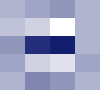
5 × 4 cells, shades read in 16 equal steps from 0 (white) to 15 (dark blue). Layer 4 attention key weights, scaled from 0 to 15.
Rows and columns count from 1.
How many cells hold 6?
3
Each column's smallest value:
4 3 0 5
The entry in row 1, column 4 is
5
